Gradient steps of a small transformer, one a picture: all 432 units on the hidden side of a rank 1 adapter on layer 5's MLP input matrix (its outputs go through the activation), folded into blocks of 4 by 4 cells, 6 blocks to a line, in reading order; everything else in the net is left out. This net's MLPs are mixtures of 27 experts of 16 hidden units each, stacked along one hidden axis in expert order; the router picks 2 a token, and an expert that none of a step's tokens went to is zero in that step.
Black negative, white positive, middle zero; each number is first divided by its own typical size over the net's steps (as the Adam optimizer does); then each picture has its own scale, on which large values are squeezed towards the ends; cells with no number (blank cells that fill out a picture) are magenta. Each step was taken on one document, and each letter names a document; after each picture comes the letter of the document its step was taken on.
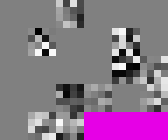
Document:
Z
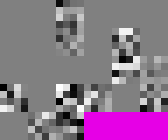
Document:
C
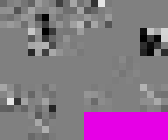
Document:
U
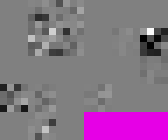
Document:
U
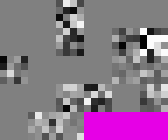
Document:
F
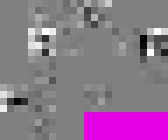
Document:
U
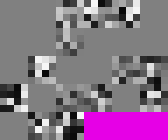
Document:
C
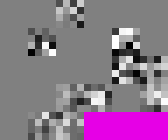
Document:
Z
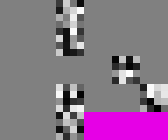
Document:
C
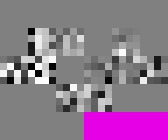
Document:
Z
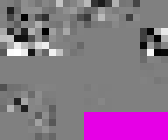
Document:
U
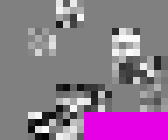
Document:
Z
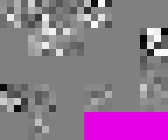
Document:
U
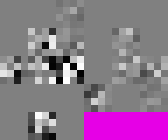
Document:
F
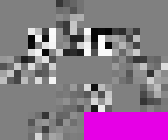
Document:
Z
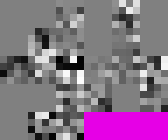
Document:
F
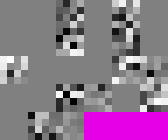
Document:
Z
